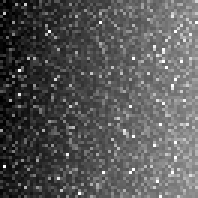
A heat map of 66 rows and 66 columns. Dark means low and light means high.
No regular stripes run through it. Values rise toward the right. Fine speckle covers the field. No row or column stands out.
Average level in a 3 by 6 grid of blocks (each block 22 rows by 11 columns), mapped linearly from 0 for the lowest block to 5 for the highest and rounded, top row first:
0 1 2 3 4 5
0 1 2 3 4 5
0 1 2 3 4 5
